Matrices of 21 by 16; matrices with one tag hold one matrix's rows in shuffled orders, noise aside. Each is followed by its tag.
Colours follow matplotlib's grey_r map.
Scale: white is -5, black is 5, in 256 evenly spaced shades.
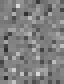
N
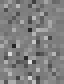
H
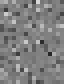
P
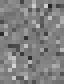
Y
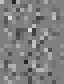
H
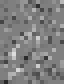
N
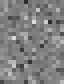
Y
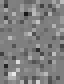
N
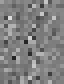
H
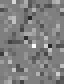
Y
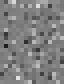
N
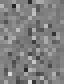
H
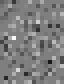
N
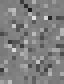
Y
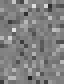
Y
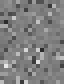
P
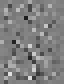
H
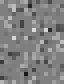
Y
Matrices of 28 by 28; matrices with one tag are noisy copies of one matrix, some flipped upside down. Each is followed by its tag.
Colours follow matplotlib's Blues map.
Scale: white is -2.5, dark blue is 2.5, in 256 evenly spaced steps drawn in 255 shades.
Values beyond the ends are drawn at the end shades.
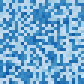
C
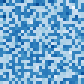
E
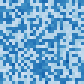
C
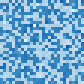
E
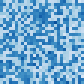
C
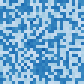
C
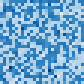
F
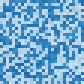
F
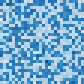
E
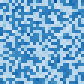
E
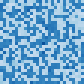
F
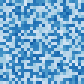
E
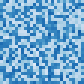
F
